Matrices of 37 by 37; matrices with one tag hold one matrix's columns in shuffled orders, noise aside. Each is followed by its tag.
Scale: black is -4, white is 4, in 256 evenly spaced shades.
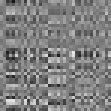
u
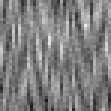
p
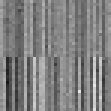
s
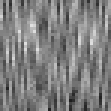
p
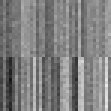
s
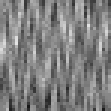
p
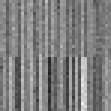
s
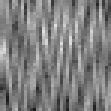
p
